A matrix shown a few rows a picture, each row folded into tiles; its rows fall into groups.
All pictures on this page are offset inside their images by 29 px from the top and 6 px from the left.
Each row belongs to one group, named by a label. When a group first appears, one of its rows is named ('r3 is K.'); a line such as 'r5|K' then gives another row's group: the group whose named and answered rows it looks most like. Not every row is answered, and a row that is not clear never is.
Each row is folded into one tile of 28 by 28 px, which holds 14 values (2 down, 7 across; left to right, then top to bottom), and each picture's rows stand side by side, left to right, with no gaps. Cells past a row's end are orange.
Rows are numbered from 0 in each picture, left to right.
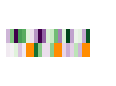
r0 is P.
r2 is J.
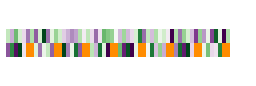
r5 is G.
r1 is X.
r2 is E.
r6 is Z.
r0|Z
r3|E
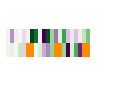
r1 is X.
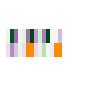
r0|J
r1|P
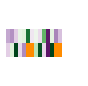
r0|E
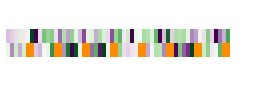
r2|Z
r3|Z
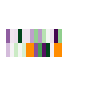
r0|P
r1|Z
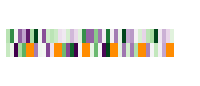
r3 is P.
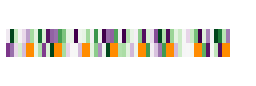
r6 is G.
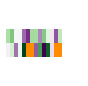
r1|Z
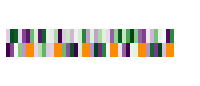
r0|J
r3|Z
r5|Z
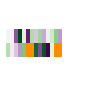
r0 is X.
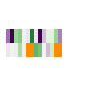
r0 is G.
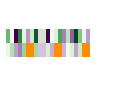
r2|P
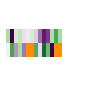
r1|E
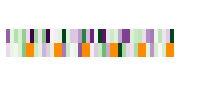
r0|G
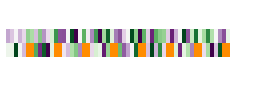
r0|E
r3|P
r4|X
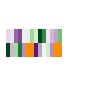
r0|E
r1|J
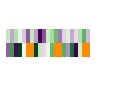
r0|Z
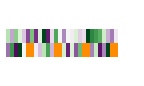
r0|Z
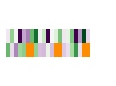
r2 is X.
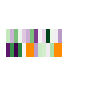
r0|Z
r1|P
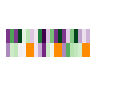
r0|P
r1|J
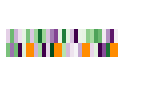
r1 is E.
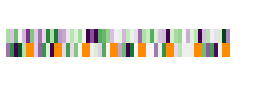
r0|Z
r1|E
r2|G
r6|G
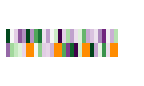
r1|G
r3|E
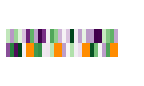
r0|Z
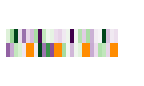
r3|P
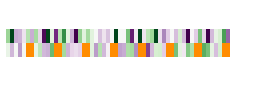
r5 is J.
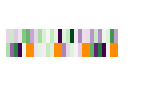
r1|G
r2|J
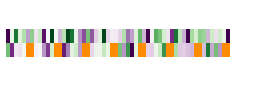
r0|X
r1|P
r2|J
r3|P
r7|G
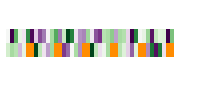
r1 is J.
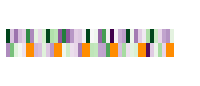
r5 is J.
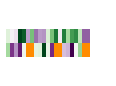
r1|E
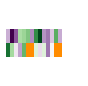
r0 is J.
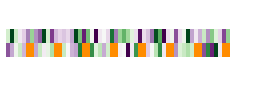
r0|J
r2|X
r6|P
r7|Z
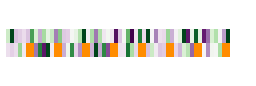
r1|Z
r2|E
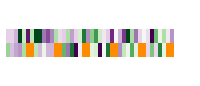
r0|X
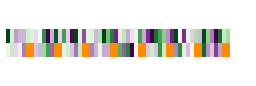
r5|G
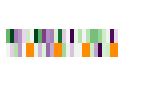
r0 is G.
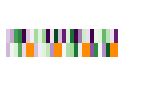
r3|P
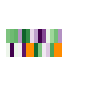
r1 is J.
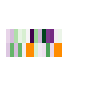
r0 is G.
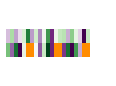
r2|Z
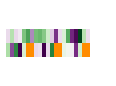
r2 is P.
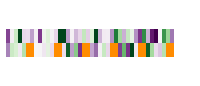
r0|P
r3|J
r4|Z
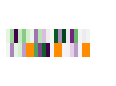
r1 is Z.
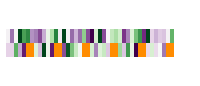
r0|E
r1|E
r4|E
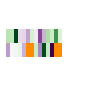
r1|E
